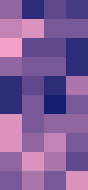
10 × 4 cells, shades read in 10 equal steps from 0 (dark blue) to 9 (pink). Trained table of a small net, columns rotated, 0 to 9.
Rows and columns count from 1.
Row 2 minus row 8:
-1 3 -3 0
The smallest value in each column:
1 1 0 1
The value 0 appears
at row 6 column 3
